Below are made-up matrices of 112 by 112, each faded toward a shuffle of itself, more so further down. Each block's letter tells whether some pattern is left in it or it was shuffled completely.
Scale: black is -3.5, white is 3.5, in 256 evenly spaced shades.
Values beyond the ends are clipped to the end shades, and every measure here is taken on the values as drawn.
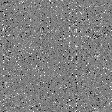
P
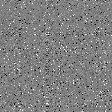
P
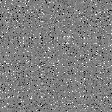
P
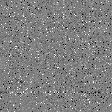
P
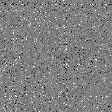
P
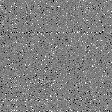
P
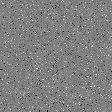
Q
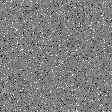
Q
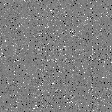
P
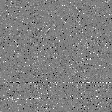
P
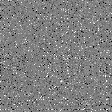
P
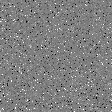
Q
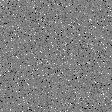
Q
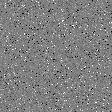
Q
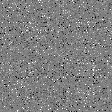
P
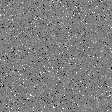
Q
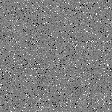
P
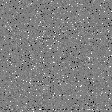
P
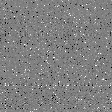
P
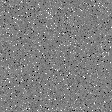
Q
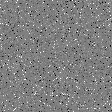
Q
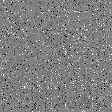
P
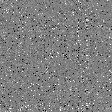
P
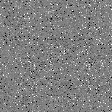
P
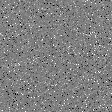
Q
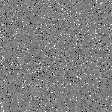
P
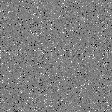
P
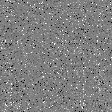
P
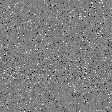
P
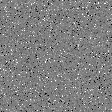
Q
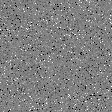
Q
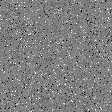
Q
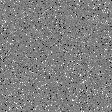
Q
